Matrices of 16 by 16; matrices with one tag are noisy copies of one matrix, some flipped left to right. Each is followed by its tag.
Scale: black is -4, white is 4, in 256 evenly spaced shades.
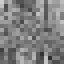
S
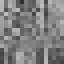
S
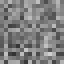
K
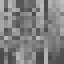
S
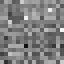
K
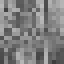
S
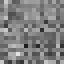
K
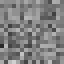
K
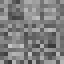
K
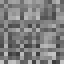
K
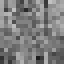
S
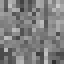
S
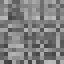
K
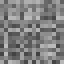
K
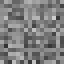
K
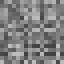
K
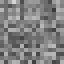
K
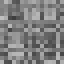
K
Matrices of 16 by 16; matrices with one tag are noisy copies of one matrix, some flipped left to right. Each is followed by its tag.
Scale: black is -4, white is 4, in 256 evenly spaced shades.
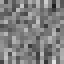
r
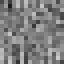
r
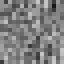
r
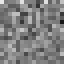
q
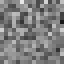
q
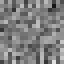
r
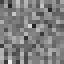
r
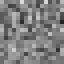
q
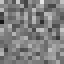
q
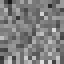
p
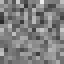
q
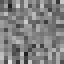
r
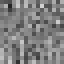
r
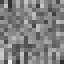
r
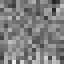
p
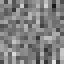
r
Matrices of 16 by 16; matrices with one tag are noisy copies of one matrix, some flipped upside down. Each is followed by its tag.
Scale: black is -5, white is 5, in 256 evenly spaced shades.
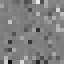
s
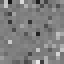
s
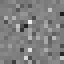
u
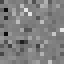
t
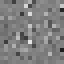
u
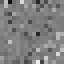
s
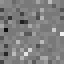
t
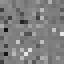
t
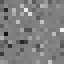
t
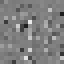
u
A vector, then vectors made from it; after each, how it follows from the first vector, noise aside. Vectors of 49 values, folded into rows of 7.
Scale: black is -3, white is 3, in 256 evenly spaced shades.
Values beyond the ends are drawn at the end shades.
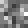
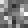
copied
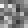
wrapped around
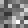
wrapped around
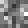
copied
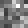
wrapped around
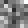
wrapped around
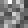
wrapped around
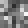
copied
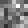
wrapped around
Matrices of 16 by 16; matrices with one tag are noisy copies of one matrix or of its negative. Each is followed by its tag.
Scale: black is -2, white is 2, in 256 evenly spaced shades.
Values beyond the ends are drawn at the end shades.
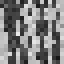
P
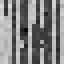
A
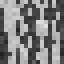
P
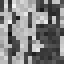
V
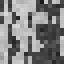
V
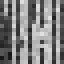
A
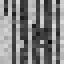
A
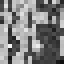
V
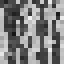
P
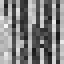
A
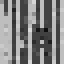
A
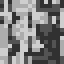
V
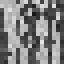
P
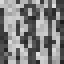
P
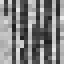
A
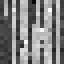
A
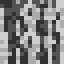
P
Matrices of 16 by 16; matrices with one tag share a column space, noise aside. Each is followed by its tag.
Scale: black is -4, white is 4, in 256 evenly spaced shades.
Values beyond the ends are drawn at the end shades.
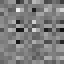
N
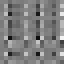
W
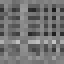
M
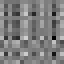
W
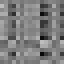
W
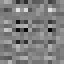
N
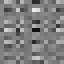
N
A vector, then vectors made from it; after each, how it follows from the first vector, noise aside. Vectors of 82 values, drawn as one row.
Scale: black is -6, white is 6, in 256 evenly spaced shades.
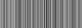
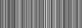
negated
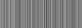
shrunk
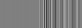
partly zeroed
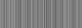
shrunk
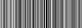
scaled up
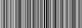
scaled up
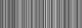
negated
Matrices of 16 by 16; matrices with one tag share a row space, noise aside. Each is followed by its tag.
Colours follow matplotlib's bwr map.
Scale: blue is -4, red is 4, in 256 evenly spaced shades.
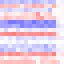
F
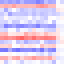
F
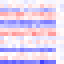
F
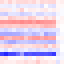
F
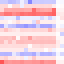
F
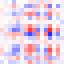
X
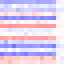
F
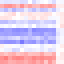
F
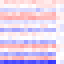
F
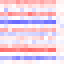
F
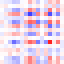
X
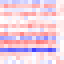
F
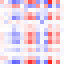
X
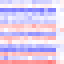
F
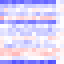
F
